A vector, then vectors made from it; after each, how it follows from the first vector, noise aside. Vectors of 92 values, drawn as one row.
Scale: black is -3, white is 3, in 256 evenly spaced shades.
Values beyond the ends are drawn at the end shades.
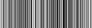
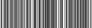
sign-scrambled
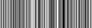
sign-scrambled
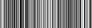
wrapped around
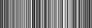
negated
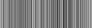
shrunk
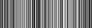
negated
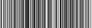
reversed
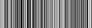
wrapped around
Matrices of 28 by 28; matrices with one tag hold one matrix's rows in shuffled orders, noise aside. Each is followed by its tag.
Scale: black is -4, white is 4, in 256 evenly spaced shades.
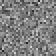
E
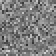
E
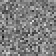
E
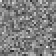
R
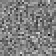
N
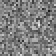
N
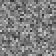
R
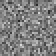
N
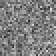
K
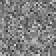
N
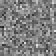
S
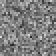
R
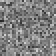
S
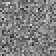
E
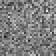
K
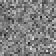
K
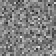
N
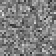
R
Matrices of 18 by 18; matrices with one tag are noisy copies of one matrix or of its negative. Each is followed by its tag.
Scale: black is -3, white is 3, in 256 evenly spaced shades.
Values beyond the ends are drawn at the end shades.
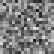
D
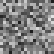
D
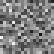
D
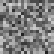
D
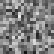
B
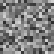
D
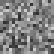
B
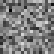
D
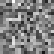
B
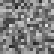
B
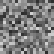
D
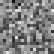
B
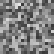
B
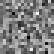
B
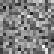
D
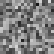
B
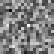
B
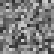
B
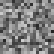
B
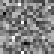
D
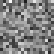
D
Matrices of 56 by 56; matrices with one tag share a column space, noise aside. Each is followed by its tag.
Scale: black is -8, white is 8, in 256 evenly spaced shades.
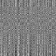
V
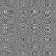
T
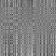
V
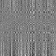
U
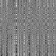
V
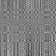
U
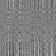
U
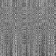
V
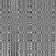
U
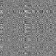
T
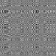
T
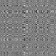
T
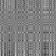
U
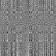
U
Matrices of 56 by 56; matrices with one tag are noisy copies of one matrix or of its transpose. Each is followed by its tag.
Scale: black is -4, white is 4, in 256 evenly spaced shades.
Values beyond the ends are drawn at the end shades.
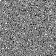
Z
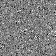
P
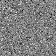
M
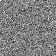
Z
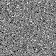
M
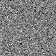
M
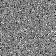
P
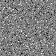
M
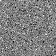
Z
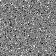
Z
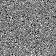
P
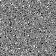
Z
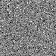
M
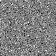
Z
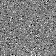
P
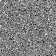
Z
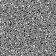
Z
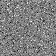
M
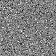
M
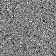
M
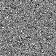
M
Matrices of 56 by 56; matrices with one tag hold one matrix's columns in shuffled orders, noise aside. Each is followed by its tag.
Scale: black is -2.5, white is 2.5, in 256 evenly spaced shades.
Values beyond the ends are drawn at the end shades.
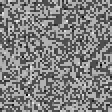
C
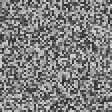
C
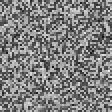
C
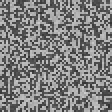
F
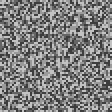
C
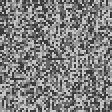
F
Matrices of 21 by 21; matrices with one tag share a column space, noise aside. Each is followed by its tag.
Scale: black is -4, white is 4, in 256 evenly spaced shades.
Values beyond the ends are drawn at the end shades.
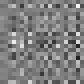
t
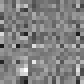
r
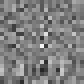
r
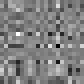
r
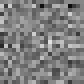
t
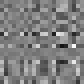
r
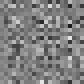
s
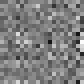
t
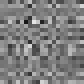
s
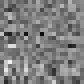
r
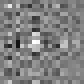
t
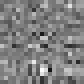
r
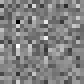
s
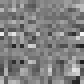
r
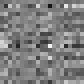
t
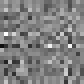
r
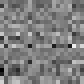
r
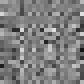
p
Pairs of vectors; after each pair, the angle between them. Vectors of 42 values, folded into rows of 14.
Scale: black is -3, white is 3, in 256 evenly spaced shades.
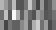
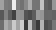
orthogonal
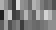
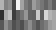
nearly parallel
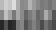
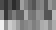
nearly opposite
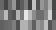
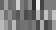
partly opposed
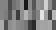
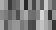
nearly parallel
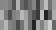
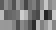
nearly parallel
